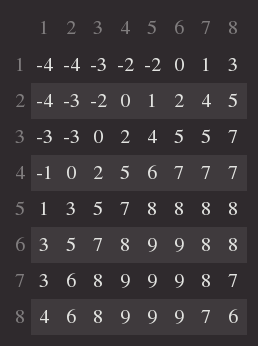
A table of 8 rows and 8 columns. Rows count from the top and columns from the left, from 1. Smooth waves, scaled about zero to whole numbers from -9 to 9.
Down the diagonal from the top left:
-4 -3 0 5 8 9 8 6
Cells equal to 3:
4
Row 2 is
-4 -3 -2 0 1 2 4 5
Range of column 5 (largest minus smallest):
11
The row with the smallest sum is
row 1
